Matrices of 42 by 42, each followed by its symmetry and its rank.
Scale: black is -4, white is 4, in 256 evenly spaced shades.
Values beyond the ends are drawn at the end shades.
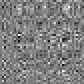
neither, rank five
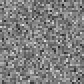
neither, full rank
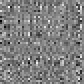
neither, rank five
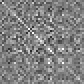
symmetric, rank five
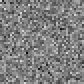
neither, full rank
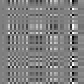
neither, rank one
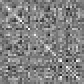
symmetric, rank five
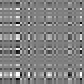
neither, rank one
